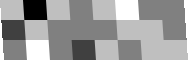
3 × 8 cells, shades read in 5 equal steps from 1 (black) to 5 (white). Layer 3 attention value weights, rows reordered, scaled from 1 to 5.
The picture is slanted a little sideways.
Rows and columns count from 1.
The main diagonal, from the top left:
4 4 3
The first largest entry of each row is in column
6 2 2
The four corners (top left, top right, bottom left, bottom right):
4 3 3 4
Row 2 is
2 4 3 3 3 4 4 3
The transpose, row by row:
4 2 3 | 1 4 5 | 4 3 3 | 3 3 2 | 4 3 4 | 5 4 3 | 3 4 4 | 3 3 4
